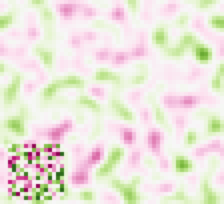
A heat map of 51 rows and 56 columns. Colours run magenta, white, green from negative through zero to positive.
Values change most from cell to cell in the bottom left. The texture is blotchy. The halves do not mirror each other. An odd patch, rougher than its surroundings, sits in the bottom left.
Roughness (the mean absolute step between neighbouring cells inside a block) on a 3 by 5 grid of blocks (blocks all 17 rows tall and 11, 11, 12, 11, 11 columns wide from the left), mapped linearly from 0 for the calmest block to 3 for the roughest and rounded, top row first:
0 0 0 0 0 / 0 0 0 0 0 / 3 2 0 0 0
